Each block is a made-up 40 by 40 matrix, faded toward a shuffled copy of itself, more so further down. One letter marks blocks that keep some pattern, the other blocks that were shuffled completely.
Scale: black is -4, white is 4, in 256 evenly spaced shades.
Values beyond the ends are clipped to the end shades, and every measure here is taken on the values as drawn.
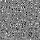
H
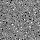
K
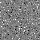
K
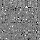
H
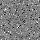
K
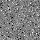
K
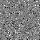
H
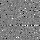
H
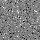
K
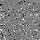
H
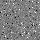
K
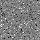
K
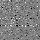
H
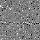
H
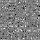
H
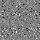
H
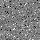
K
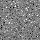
K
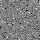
K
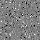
H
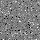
K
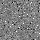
K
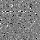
H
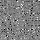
H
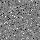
K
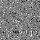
H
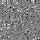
H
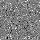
H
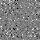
H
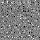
H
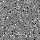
K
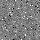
K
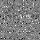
H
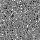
K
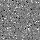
K
